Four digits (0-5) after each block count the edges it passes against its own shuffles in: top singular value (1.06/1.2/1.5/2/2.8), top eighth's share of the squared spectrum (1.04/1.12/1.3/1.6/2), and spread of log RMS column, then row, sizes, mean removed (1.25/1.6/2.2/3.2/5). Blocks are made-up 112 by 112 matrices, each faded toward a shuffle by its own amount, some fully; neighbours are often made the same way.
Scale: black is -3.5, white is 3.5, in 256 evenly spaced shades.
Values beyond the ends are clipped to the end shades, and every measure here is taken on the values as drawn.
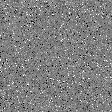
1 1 0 0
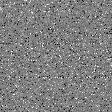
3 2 0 2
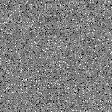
4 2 1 1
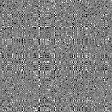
5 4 3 3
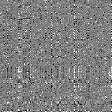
5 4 3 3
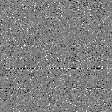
4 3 1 2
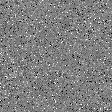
0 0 0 0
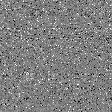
3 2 0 1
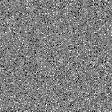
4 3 1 1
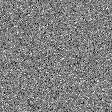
0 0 0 0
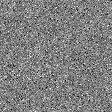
0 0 0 0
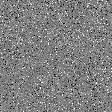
2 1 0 0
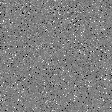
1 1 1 0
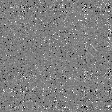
2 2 2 2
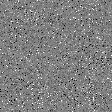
1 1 1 1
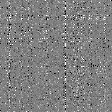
3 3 3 2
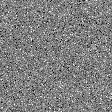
1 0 0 0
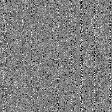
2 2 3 0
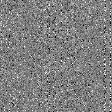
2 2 3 0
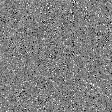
1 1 1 0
